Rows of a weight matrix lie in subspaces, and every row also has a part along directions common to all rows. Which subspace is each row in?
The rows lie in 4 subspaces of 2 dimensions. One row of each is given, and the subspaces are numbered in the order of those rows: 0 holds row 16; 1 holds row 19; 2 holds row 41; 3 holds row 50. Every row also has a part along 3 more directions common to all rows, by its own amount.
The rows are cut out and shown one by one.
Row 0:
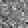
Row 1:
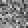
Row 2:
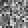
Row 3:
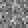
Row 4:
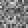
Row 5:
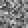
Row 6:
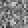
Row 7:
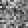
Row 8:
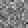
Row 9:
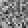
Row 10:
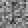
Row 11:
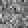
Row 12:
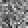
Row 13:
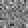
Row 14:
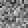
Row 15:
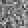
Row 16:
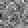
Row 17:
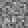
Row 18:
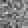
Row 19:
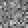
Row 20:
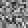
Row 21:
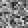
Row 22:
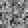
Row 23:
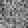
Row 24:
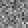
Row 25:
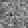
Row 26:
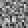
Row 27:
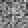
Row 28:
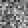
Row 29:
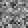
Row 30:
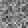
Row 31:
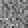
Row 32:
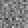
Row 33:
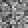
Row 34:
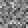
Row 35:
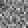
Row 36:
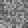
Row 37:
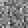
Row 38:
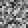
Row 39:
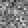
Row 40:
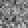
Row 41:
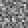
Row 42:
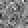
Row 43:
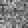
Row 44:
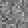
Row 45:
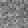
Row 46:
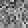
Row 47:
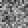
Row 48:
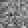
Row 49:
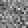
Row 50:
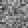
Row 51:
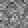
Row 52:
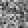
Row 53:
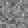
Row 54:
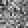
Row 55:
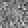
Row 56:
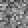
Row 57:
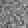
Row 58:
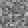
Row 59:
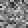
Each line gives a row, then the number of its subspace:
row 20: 2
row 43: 3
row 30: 3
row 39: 1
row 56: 0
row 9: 3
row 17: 2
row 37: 1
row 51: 0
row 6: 1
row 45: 3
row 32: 2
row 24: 0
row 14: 3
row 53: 0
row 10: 2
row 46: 0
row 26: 2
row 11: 0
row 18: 3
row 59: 0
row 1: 3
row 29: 3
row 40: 0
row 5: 3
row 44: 0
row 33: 2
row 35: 1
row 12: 2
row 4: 1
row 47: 3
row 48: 3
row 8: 0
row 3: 0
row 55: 1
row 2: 1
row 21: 1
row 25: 3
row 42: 0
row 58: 2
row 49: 1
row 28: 1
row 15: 1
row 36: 3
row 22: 0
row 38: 1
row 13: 2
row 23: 3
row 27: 2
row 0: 0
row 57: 1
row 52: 3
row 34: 1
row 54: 2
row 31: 2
